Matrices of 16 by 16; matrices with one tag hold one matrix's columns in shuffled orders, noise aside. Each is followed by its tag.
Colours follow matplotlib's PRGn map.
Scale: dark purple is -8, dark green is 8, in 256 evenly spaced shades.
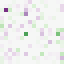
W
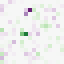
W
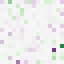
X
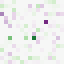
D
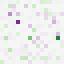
D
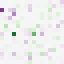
W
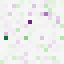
D
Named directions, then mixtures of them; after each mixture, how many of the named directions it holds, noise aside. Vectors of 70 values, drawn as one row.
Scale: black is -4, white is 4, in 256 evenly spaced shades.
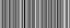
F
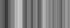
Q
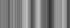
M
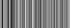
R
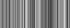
two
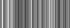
three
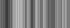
two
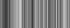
three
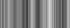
one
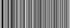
one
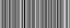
one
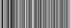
one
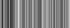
two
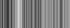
two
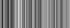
two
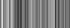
three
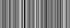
one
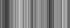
two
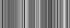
three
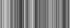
three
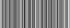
one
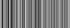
one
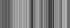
two
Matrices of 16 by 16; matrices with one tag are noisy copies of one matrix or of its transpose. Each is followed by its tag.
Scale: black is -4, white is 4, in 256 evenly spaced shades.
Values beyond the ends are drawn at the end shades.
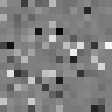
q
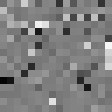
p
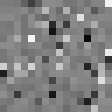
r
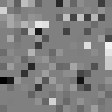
p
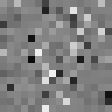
q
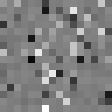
q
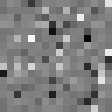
r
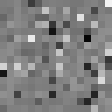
r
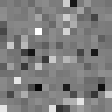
r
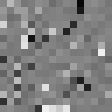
p
